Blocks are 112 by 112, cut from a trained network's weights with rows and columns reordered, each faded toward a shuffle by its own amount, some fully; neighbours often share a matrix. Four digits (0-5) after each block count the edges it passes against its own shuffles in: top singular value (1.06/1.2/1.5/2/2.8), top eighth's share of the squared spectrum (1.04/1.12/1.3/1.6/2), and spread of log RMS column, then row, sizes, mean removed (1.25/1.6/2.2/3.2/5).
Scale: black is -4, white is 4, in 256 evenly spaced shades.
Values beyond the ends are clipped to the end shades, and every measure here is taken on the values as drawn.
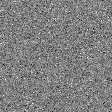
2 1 0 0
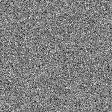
2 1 0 0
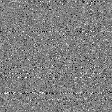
3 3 0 3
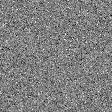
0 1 0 0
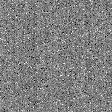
2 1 0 0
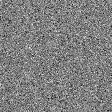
0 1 0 0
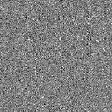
3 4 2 2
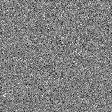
2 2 1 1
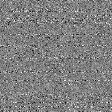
3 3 1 3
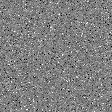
0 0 0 0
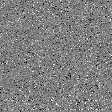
2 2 1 1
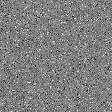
0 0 0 0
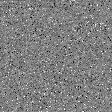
0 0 0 0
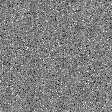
0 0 0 0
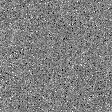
0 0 0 0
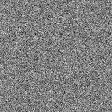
2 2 0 0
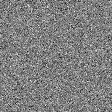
1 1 0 0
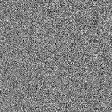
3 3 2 1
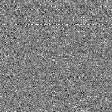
3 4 2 2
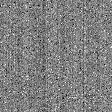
3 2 0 1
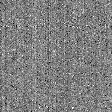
3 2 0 1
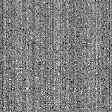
4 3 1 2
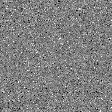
2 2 0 2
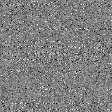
2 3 0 3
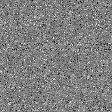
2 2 0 2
